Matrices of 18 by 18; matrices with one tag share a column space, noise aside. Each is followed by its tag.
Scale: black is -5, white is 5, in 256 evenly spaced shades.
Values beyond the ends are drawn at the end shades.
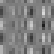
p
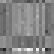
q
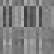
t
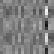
p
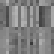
t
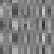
p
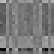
q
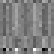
q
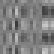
p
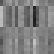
t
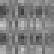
p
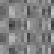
p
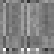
q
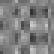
p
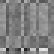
q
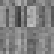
t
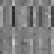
t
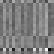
q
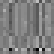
q
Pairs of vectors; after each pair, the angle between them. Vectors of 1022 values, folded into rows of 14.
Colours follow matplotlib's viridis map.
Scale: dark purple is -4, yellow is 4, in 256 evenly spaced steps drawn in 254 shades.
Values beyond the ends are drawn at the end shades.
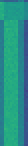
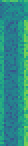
nearly opposite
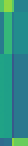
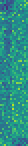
partly opposed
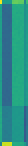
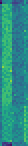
nearly opposite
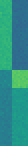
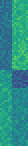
nearly opposite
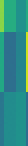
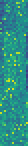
partly opposed
